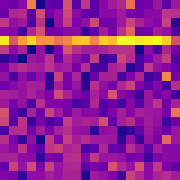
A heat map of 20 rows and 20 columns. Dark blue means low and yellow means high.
Odd lines: row 5. Histogram: skewed, a long tail of high values. Slope: none. Average level on the scale: 30%.
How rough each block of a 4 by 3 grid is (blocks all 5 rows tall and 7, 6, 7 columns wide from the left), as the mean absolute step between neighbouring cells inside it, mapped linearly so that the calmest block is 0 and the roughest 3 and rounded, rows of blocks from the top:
322
112
100
101
